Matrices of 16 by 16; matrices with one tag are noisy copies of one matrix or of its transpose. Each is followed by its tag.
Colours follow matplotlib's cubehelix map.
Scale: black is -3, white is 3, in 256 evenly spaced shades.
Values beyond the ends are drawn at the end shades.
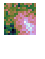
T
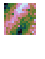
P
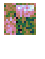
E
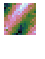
P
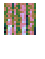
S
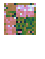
E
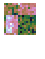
E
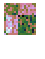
E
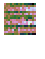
S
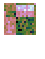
E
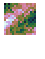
P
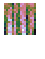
S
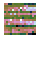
S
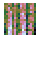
S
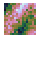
P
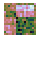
E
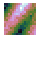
P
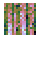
S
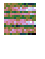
S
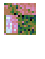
E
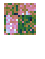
E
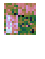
E
